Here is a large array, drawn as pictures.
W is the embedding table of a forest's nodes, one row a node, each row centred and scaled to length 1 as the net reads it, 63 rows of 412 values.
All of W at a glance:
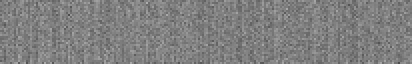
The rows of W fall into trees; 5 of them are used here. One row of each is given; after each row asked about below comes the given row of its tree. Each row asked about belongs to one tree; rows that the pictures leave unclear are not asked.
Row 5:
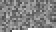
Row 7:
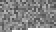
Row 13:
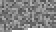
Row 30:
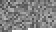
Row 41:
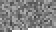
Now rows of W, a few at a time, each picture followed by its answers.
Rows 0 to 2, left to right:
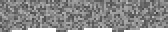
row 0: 30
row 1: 30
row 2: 41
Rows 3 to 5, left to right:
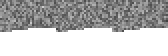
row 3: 5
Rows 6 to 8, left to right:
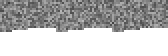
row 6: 41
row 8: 7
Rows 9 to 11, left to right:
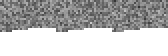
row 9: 41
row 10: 41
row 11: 30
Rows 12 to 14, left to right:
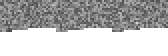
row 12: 41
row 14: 30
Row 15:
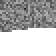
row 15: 30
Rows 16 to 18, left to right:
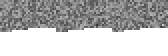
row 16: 7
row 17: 41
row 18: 7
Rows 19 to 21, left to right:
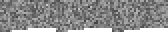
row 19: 30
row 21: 41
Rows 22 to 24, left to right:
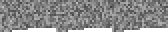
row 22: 5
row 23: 7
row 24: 5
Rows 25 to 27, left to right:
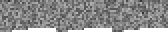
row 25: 7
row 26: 7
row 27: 30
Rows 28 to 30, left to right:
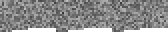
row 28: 13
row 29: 41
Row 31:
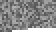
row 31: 41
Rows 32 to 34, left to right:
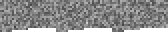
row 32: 41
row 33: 5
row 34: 41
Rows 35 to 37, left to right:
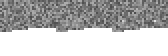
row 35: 13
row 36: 7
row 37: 5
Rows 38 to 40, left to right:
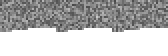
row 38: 7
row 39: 30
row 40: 13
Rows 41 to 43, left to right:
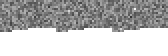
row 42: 7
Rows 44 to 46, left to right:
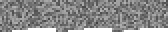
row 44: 41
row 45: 41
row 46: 30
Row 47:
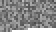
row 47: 13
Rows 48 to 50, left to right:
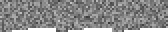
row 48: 7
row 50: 7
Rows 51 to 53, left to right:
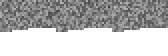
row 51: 5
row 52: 41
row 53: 5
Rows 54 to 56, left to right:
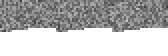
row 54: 13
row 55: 7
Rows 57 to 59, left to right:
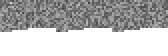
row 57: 5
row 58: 5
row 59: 7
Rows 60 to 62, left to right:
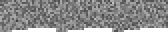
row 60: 7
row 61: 13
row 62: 13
